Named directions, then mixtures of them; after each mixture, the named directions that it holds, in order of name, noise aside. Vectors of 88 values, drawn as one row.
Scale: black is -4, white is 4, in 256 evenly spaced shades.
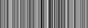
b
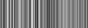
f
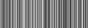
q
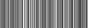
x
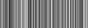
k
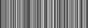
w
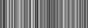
f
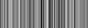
b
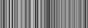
f, q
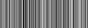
x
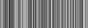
k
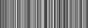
q, w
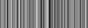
b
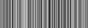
b, k, q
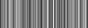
b, w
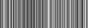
f, q, w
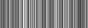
x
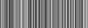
k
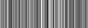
b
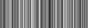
b, f, x
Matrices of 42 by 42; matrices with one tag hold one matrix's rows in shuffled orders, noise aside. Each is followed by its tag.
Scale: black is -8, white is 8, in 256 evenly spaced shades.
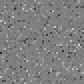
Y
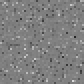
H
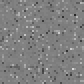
H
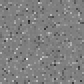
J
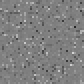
H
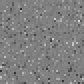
Y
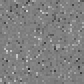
J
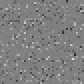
H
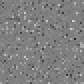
H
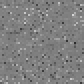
H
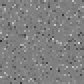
Y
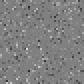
J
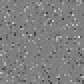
Y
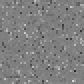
H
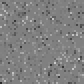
Y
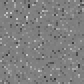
J
